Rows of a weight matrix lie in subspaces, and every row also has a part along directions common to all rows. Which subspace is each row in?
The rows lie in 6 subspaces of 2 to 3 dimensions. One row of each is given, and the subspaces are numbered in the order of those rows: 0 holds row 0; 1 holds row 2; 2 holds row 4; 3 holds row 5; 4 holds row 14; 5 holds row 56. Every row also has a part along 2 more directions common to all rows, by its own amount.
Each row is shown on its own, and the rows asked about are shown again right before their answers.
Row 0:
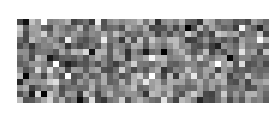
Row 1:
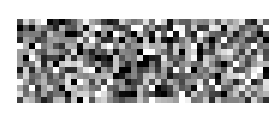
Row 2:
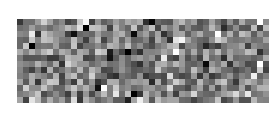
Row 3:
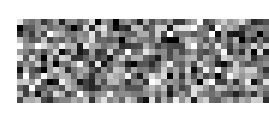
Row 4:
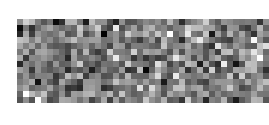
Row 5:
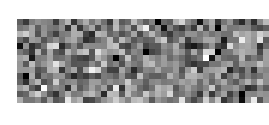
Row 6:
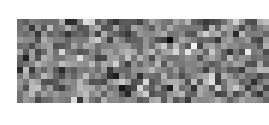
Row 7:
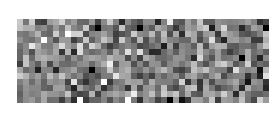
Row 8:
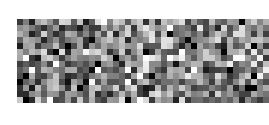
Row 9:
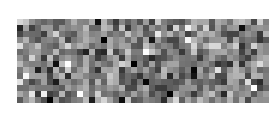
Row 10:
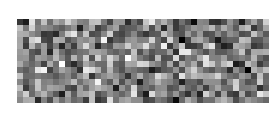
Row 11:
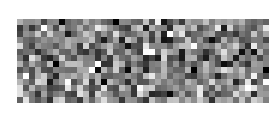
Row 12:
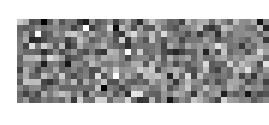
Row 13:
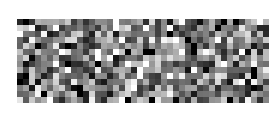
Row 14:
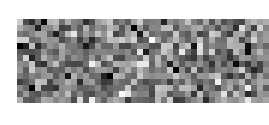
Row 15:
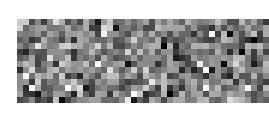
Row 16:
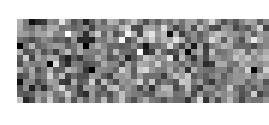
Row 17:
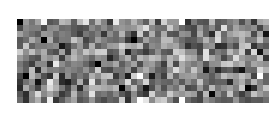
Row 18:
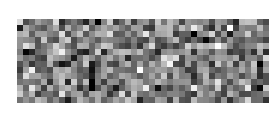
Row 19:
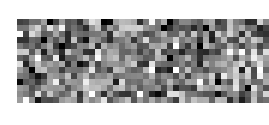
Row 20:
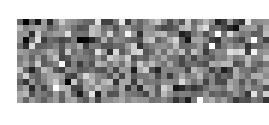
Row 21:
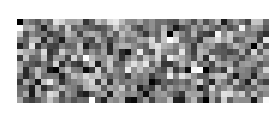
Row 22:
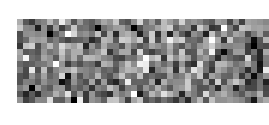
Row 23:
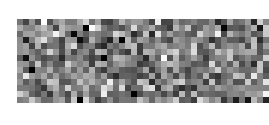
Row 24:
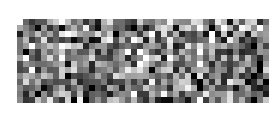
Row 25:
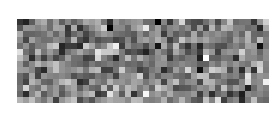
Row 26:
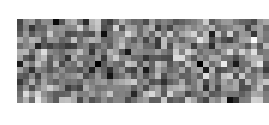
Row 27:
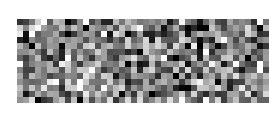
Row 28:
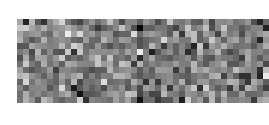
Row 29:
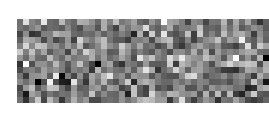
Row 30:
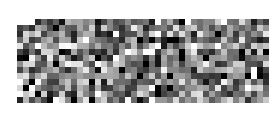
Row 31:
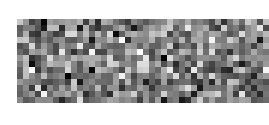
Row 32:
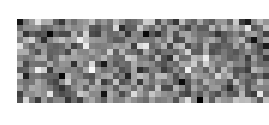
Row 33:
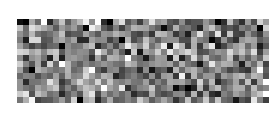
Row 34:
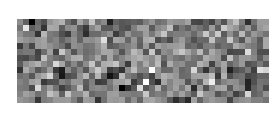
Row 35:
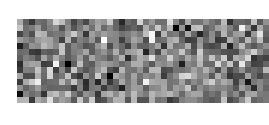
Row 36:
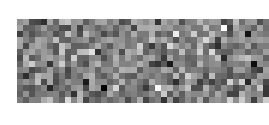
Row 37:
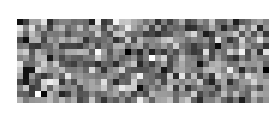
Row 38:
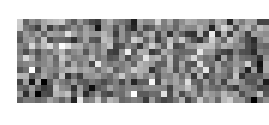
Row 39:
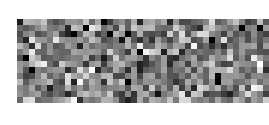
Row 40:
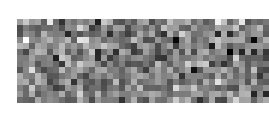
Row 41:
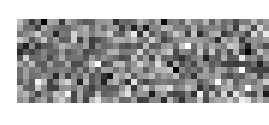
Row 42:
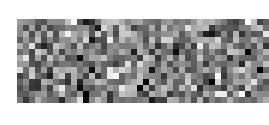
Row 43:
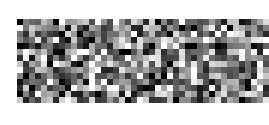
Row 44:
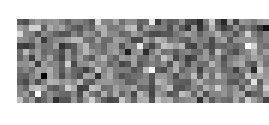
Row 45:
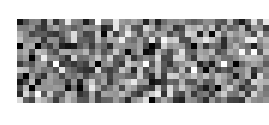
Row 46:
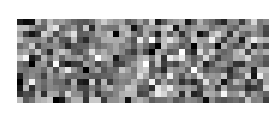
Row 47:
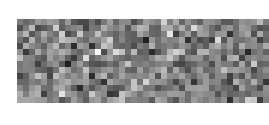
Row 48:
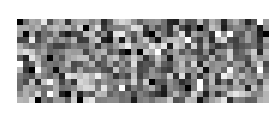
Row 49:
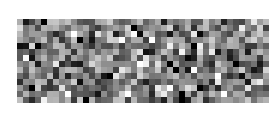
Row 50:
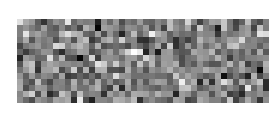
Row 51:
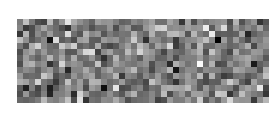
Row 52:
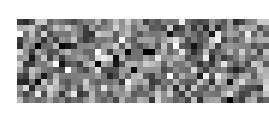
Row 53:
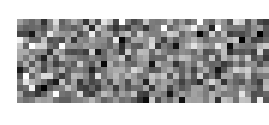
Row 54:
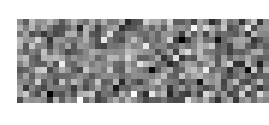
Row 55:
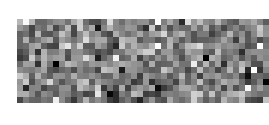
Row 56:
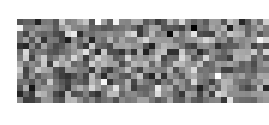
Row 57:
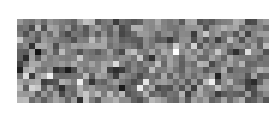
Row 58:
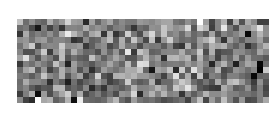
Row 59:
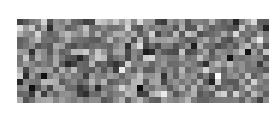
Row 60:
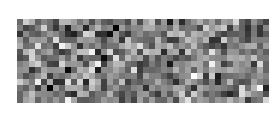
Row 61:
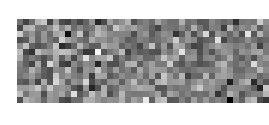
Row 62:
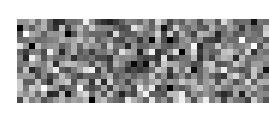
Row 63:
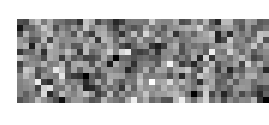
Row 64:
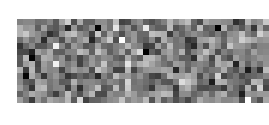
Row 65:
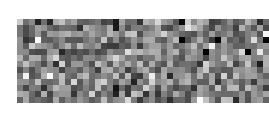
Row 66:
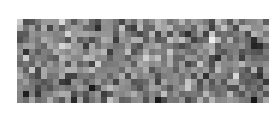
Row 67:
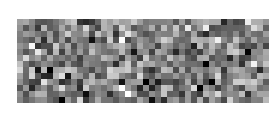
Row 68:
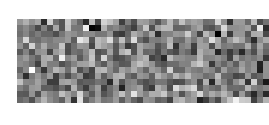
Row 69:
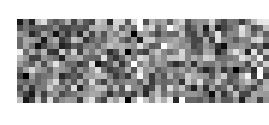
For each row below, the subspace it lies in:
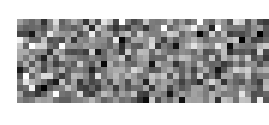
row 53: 3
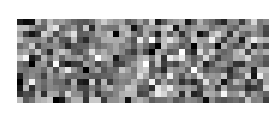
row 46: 3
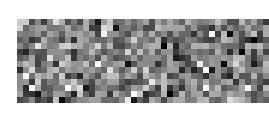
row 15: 2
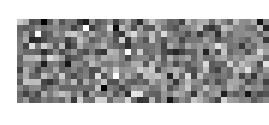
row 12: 1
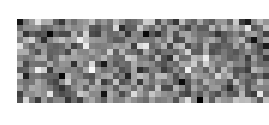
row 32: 1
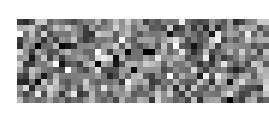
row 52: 5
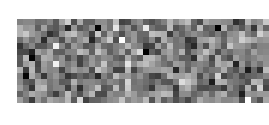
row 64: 3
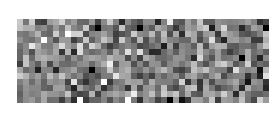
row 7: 4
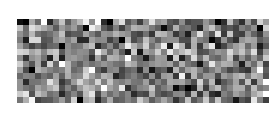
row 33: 1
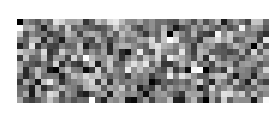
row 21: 3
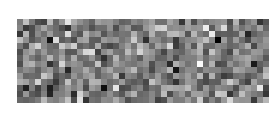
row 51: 5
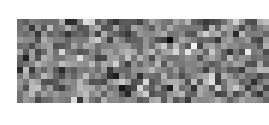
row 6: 0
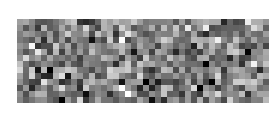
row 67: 0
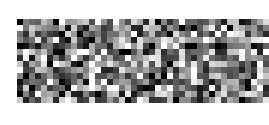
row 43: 5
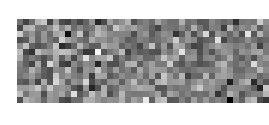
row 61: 5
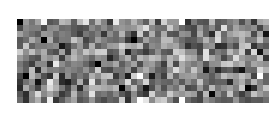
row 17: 4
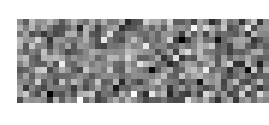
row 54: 1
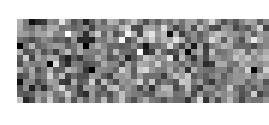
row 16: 1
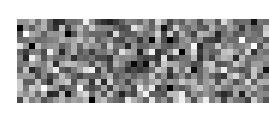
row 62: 3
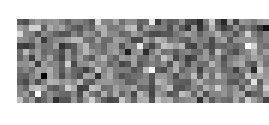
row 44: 2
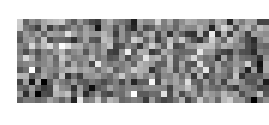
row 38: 2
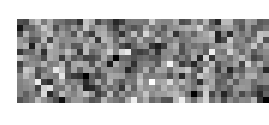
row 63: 3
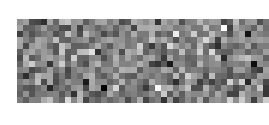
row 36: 5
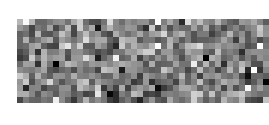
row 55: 3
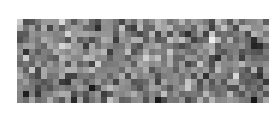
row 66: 2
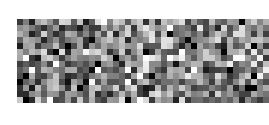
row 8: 4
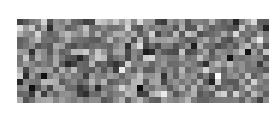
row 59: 0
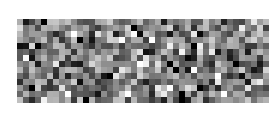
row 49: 4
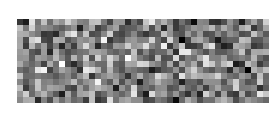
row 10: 1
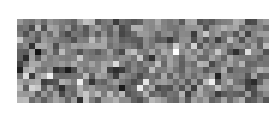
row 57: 0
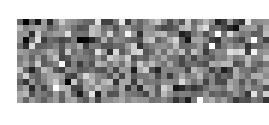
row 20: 1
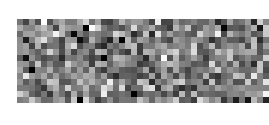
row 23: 1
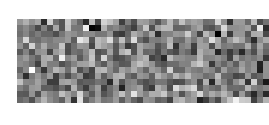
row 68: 1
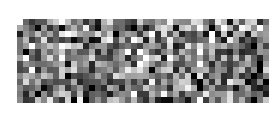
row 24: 2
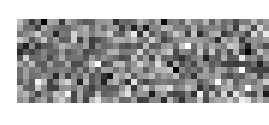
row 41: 4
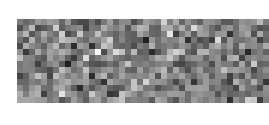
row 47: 5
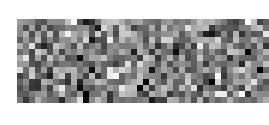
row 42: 0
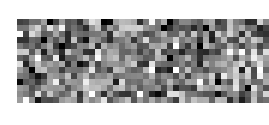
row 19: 1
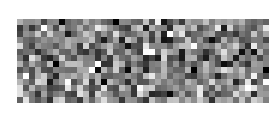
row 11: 4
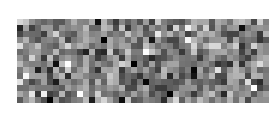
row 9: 0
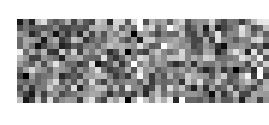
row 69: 4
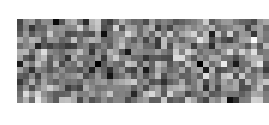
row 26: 2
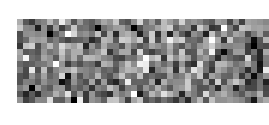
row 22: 2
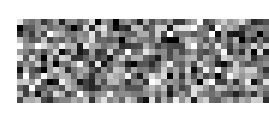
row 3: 3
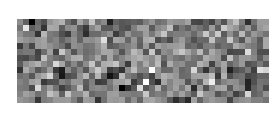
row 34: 0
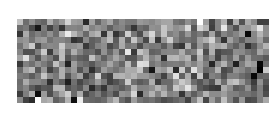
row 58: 2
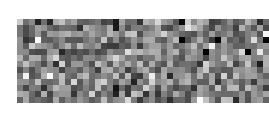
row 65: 1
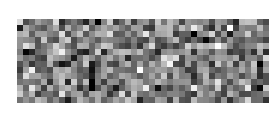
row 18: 5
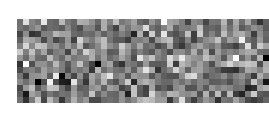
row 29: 4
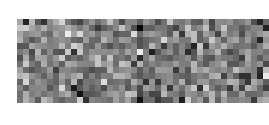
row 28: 4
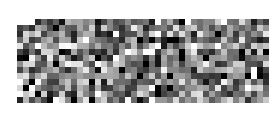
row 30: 3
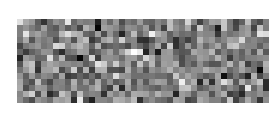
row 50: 3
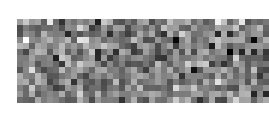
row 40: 1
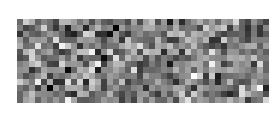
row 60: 5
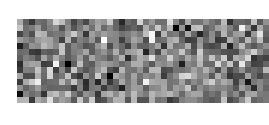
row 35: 0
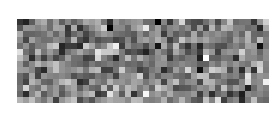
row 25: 3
